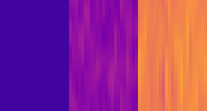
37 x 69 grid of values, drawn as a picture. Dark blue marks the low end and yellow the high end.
It is made of 1 by 3 panels. Panel 1,1: very low, flat. Panel 1,2: low, streaked downward, faint in contrast. Panel 1,3: high, streaked downward, faint in contrast.
